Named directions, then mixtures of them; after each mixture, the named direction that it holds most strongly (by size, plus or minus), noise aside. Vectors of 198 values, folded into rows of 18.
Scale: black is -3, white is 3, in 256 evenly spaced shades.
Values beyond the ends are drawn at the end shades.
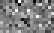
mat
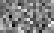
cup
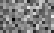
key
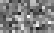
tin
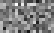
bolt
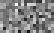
bolt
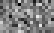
mat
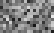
key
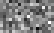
tin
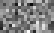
bolt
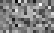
mat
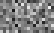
key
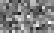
tin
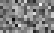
key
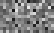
key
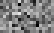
tin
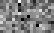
tin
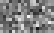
tin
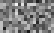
bolt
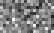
key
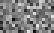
key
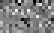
mat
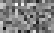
bolt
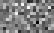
bolt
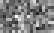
tin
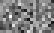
cup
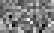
cup
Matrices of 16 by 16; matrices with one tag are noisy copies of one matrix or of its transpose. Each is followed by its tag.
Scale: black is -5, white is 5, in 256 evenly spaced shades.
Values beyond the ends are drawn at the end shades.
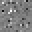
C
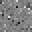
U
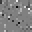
U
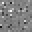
C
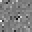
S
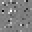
C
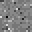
U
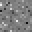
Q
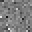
U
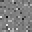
U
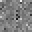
S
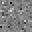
C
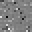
U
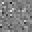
C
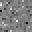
Q
